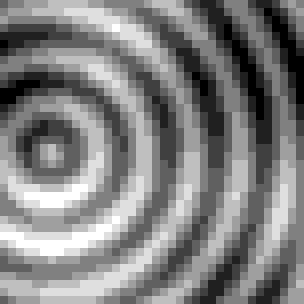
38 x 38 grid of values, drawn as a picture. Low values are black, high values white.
Ninth with the lowest average: top right. Rings: centred on the middle left. Ninth with the highest average: bottom left.
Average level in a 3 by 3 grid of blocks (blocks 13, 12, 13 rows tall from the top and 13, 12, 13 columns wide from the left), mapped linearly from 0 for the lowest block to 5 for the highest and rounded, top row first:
2 3 0
3 3 2
5 4 2
